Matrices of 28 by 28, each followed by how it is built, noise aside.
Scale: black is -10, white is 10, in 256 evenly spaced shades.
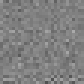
low rank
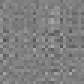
low rank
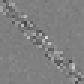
banded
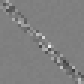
banded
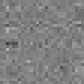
low rank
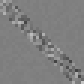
banded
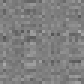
low rank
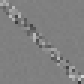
banded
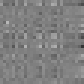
low rank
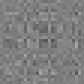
low rank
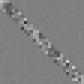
banded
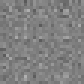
low rank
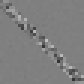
banded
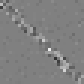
banded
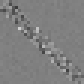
banded
